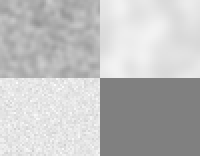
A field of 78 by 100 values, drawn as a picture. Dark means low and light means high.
It is made of 2 by 2 panels. Panel 1,1: high, blotchy, faint in contrast. Panel 1,2: very high, smooth, faint in contrast. Panel 2,1: very high, fine-grained, faint in contrast. Panel 2,2: middling, flat.
